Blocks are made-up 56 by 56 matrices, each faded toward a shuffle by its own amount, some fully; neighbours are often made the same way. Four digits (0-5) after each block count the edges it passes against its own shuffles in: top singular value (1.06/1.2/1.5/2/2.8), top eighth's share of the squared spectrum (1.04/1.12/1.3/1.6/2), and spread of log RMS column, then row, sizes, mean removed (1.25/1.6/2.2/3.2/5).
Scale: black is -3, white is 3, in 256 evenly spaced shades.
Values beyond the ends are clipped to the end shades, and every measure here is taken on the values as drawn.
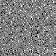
3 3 1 1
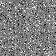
1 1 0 0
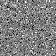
3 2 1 0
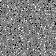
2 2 0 1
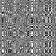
5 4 3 3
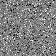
2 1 0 0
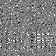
3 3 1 2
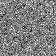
0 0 0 0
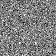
0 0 0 0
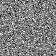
1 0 0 0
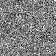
0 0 0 0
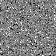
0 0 1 0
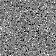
0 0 2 0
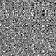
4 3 1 1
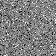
0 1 0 0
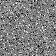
0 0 0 0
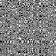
4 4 2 2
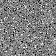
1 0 0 0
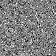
1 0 0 0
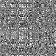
4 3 2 2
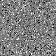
2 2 1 0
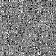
3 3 1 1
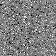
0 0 0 0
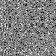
3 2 0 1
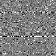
4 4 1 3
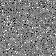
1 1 0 0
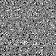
3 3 0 2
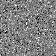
0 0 1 0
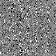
1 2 2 0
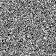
0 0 0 0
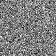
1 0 0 0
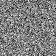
2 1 0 0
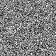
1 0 0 0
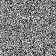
1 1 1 0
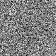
2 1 0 0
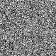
1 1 0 0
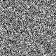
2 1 0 0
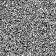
1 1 0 0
